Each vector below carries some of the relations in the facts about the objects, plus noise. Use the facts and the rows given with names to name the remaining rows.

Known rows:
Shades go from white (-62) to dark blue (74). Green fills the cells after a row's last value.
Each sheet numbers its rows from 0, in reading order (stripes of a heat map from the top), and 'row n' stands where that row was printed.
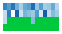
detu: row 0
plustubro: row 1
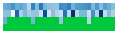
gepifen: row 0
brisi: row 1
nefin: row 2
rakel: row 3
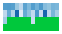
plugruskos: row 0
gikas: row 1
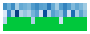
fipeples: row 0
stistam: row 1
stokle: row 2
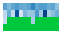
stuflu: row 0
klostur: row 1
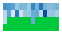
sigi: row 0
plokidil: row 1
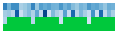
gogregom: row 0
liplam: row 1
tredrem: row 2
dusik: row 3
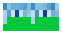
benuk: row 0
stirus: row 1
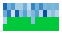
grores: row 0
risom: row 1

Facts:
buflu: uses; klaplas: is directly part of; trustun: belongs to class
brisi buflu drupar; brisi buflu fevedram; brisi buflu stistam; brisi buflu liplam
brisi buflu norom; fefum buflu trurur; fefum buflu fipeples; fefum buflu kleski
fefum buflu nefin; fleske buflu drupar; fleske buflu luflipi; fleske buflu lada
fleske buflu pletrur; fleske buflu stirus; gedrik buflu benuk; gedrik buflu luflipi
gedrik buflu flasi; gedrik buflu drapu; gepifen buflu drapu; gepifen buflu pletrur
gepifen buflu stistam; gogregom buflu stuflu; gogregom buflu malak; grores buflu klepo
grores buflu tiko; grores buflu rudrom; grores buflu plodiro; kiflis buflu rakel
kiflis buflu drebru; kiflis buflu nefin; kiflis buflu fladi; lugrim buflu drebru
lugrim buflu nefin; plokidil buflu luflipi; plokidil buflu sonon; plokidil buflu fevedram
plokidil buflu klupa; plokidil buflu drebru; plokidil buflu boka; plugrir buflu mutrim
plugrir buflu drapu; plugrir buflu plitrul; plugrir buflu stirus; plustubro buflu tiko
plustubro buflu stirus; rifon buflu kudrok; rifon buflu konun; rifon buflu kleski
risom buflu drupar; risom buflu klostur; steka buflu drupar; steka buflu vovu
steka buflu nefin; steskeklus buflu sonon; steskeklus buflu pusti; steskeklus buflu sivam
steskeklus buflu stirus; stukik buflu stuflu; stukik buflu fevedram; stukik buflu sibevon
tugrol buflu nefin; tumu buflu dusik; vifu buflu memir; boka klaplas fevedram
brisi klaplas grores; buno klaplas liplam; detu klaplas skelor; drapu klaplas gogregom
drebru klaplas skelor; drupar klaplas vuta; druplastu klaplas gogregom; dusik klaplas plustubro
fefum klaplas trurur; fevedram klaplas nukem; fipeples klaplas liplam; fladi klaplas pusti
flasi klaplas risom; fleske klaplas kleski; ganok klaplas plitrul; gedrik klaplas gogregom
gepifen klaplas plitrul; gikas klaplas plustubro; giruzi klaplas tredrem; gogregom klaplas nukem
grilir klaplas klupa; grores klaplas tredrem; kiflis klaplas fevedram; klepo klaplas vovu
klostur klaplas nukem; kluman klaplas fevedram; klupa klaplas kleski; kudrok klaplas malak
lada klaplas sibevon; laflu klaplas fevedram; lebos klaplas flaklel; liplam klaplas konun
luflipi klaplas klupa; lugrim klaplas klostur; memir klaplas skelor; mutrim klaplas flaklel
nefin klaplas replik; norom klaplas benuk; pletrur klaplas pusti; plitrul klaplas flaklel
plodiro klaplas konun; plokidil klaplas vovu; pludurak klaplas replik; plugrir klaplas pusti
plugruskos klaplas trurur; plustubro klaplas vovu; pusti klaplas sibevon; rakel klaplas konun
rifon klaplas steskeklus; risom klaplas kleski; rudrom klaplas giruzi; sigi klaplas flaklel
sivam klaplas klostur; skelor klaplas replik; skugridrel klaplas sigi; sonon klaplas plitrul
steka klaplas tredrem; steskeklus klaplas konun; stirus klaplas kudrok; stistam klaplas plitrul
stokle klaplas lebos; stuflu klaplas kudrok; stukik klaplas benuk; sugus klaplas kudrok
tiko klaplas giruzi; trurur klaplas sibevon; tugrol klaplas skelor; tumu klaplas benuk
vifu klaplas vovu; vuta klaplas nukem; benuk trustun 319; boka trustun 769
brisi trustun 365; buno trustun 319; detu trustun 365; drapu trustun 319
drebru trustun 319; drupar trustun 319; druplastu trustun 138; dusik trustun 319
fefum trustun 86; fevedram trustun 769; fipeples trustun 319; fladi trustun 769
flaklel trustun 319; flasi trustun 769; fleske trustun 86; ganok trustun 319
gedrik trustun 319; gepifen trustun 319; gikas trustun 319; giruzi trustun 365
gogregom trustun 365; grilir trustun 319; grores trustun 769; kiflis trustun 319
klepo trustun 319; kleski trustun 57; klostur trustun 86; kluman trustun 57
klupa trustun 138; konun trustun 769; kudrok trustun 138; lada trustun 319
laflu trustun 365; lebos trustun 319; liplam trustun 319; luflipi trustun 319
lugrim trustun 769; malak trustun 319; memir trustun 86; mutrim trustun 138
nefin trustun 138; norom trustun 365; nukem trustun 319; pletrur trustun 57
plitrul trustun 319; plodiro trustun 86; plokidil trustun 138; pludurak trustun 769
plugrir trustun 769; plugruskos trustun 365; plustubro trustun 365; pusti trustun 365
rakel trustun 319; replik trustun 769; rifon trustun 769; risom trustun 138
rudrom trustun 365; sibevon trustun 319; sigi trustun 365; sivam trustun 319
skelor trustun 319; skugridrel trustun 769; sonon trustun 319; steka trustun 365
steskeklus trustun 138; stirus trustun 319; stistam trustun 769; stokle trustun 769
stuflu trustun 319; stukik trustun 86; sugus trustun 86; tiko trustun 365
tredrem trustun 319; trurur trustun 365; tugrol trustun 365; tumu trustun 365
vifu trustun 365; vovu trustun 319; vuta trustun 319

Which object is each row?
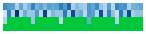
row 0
kleski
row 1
klupa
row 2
rifon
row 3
plugrir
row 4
kudrok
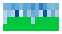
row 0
sibevon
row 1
stukik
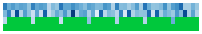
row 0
flasi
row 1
laflu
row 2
fevedram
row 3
plitrul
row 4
klepo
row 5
plodiro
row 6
fefum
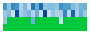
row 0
gedrik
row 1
steka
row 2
sugus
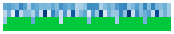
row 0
sonon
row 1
pletrur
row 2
kluman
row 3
trurur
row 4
fladi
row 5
fleske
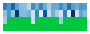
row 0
lugrim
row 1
skelor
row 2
drebru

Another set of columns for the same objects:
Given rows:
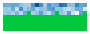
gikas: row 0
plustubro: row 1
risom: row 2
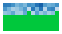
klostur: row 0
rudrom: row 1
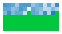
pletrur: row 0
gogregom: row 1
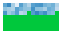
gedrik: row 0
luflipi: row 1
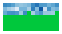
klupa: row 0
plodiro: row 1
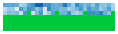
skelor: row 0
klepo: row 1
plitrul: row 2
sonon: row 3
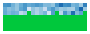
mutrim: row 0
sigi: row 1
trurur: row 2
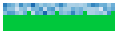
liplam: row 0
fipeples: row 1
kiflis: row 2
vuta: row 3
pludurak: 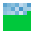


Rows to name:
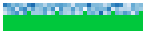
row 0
konun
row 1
steka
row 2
brisi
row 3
tugrol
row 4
steskeklus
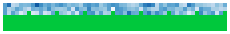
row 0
fleske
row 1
grores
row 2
druplastu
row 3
norom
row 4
boka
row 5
pusti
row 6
gepifen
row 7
stukik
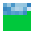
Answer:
fevedram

